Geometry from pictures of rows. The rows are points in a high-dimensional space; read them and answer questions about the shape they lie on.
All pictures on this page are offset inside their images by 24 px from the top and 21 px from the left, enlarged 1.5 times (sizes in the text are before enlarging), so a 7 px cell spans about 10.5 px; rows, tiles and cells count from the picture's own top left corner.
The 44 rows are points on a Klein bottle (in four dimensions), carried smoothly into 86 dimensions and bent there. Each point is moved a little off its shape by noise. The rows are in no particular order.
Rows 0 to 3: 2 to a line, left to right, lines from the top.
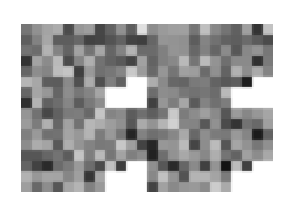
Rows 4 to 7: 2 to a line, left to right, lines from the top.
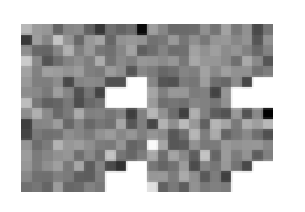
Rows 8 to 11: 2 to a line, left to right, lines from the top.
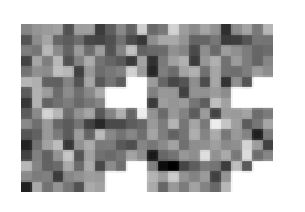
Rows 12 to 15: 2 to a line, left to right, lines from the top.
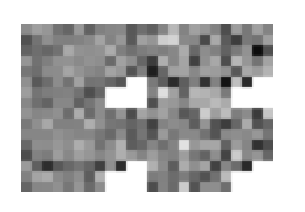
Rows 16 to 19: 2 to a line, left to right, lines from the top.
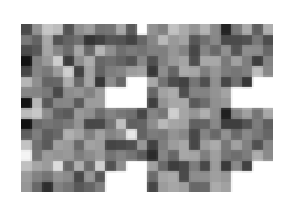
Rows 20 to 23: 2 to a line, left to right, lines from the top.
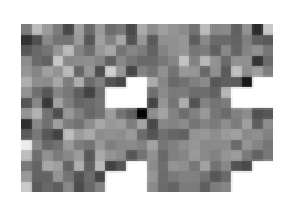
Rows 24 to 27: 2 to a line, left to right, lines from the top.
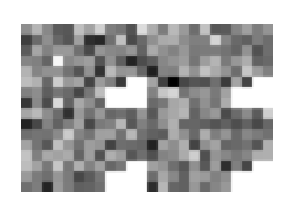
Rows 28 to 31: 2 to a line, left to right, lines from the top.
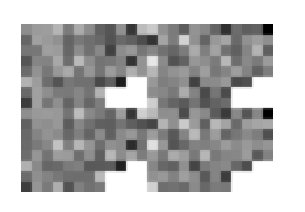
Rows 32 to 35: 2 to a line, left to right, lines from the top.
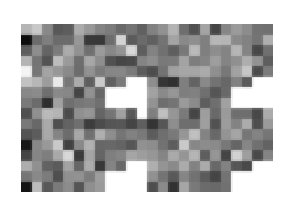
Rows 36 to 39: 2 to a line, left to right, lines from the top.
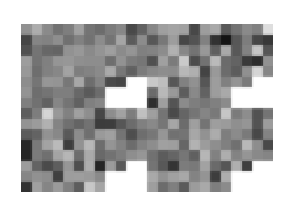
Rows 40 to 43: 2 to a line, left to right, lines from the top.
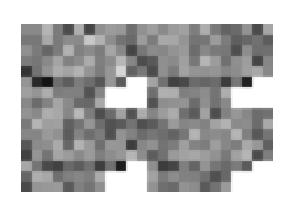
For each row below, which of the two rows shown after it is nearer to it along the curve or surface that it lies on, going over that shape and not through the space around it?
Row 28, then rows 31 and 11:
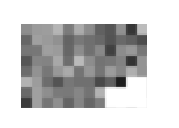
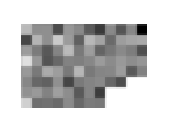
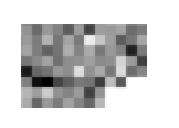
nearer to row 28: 11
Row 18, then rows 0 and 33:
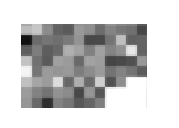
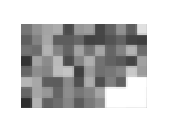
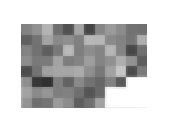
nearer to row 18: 33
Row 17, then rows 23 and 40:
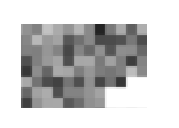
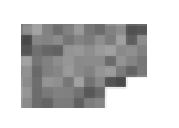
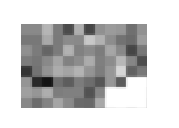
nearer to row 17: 40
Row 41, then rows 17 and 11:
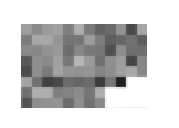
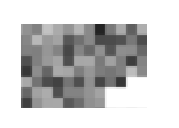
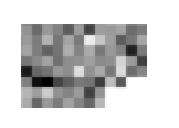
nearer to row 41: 17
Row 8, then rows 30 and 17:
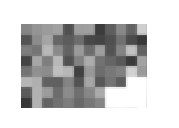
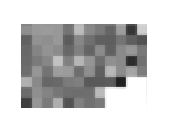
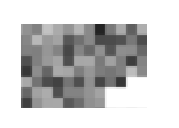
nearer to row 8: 30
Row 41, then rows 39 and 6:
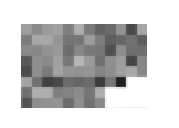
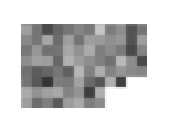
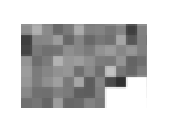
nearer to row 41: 39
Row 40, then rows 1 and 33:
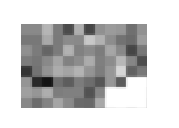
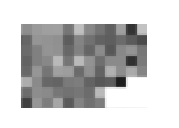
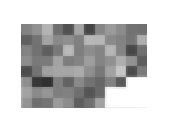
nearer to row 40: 33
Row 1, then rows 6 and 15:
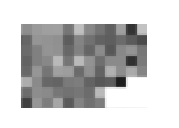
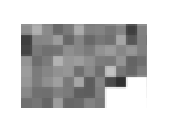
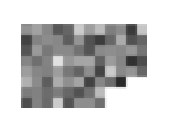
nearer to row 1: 15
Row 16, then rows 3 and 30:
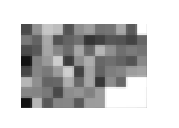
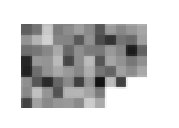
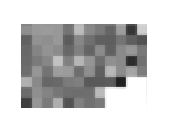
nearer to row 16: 3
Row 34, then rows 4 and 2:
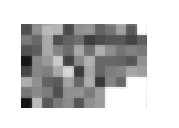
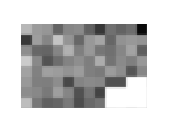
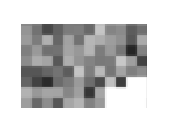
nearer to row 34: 2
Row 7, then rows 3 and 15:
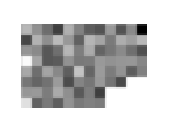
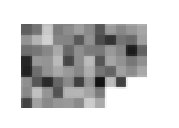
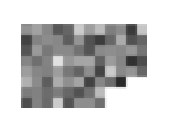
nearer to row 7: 15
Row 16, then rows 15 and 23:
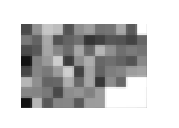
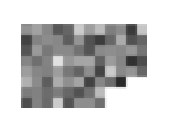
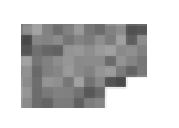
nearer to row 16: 15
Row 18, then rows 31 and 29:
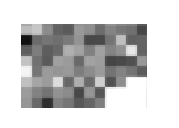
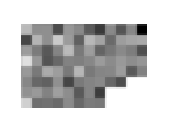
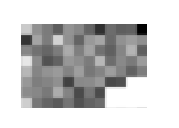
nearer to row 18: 29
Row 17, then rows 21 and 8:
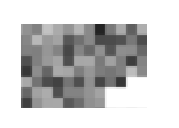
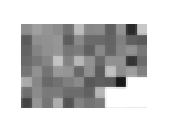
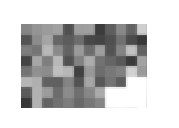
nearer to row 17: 21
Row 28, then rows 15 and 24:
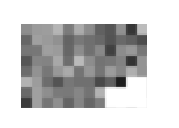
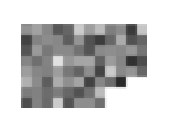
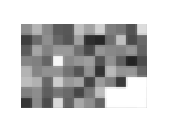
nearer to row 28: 15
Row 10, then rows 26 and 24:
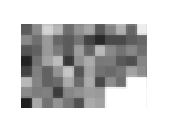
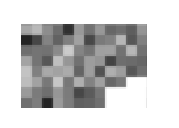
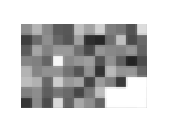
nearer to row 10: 24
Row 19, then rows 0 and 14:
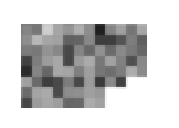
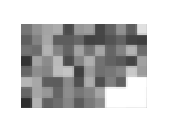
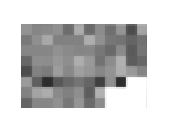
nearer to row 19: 14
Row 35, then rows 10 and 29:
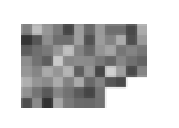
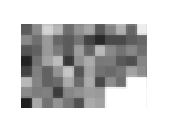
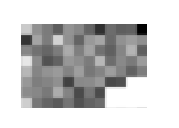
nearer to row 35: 29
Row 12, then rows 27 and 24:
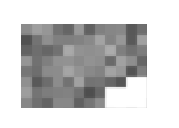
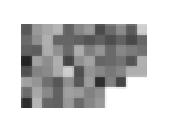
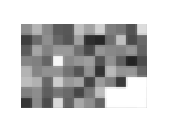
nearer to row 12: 24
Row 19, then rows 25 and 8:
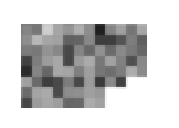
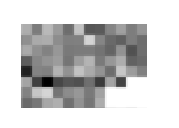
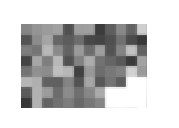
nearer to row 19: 25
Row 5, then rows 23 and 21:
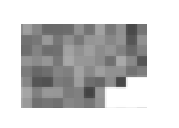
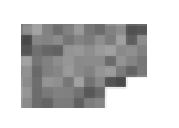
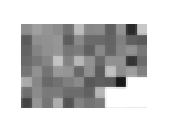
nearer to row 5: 23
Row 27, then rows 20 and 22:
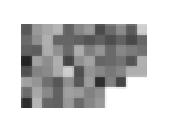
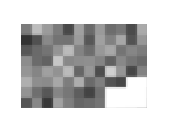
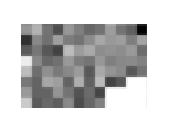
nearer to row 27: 20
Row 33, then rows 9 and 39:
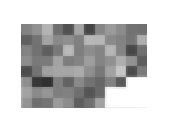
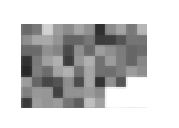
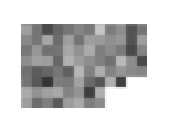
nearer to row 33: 39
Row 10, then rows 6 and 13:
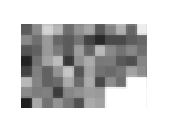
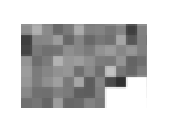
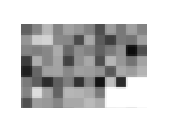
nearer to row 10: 13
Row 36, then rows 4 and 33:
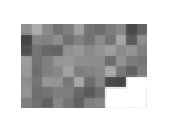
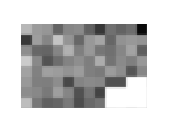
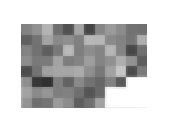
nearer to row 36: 33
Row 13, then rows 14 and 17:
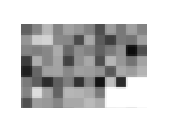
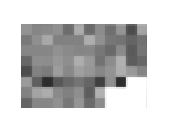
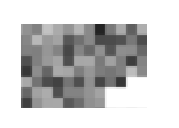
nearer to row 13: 17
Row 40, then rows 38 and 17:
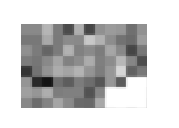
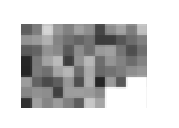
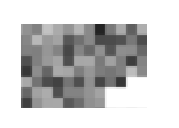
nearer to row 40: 17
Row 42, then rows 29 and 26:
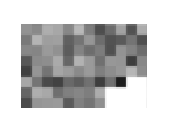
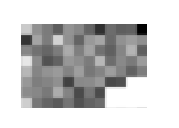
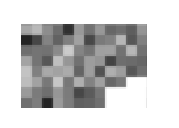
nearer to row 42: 26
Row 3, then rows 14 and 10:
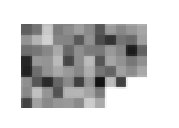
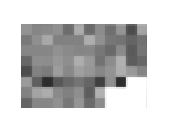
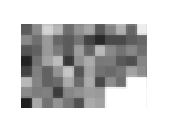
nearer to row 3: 10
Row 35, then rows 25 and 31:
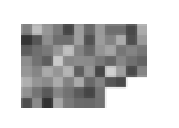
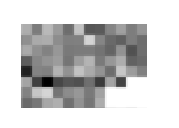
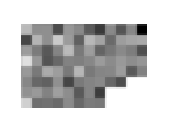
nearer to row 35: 31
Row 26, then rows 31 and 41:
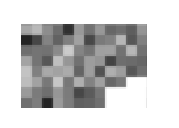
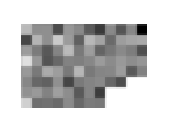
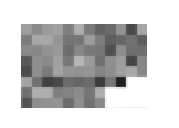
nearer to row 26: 31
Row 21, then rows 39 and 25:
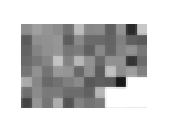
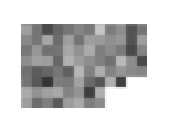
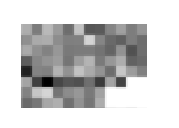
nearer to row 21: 25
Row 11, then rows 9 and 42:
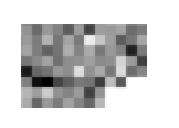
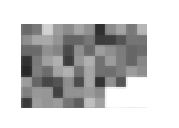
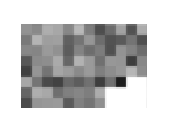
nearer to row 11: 42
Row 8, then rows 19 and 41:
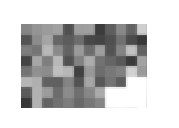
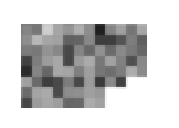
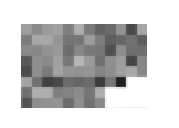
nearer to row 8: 41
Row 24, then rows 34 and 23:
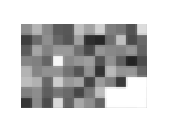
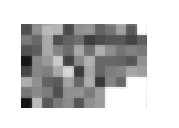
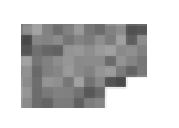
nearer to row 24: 23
